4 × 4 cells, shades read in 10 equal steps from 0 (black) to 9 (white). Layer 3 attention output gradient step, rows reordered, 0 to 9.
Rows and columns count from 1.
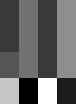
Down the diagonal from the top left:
2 4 2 1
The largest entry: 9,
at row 4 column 3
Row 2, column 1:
2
